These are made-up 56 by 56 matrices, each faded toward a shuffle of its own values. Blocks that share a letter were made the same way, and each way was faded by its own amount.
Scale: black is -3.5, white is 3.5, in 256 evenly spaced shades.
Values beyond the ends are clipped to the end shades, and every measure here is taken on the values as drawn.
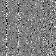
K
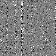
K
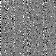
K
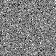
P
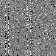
K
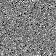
P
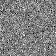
P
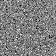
P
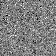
P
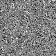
P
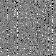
K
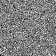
P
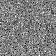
P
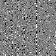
K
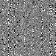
K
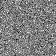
P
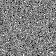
P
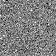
P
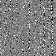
K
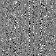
K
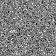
P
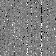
K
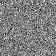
P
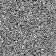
P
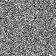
P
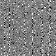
K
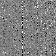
K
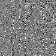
K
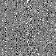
K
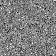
P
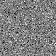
P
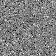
P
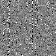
K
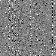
K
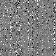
K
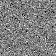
P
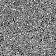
P
